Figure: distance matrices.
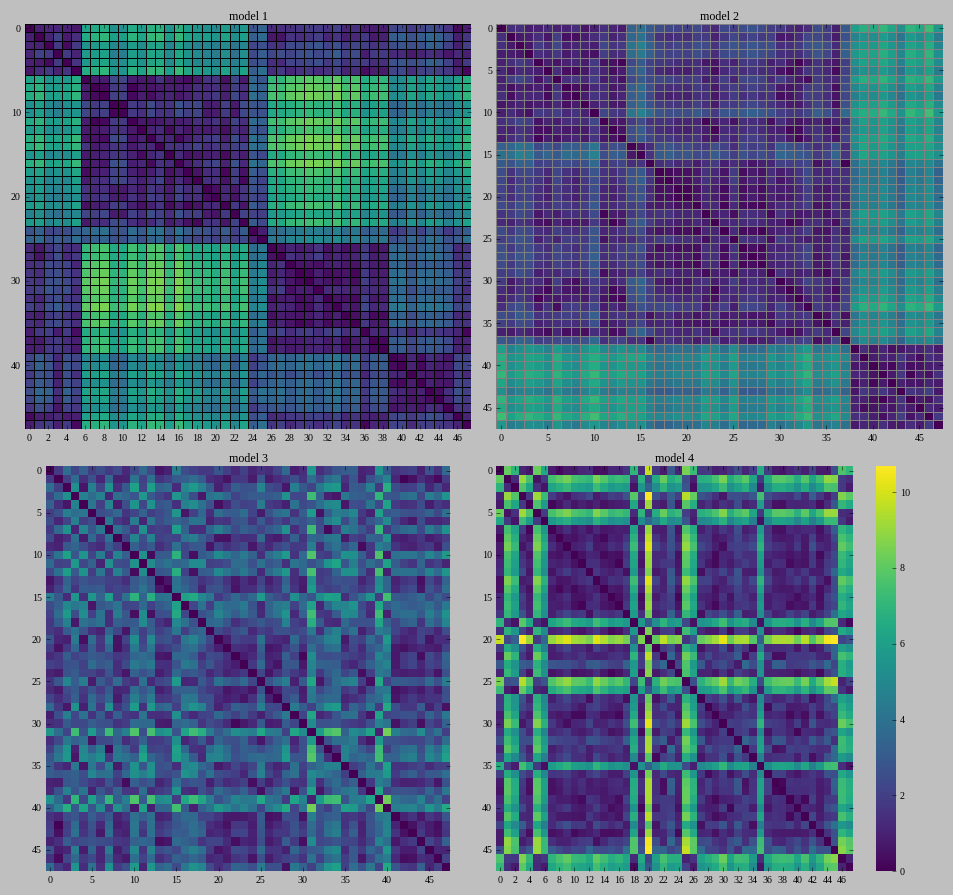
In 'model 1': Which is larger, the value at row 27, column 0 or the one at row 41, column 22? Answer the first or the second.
the second
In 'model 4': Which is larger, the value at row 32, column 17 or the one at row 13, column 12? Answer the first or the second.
the first
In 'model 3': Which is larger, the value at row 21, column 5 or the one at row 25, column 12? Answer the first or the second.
the first
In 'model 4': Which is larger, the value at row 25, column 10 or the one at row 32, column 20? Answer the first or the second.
the second
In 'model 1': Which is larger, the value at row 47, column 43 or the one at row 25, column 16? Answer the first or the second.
the second
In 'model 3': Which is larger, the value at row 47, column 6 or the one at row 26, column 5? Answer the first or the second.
the second
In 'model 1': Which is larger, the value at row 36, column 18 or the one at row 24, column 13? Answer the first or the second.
the first
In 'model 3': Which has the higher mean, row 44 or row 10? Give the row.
10
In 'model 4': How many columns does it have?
48
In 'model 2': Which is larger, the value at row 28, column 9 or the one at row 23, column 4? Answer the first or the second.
the first
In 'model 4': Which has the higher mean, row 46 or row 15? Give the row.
46
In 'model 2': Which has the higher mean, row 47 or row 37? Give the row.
47
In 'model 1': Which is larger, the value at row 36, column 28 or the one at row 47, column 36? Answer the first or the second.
the first
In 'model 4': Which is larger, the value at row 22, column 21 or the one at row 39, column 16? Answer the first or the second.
the first
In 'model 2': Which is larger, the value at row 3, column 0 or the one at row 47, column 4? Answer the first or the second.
the second
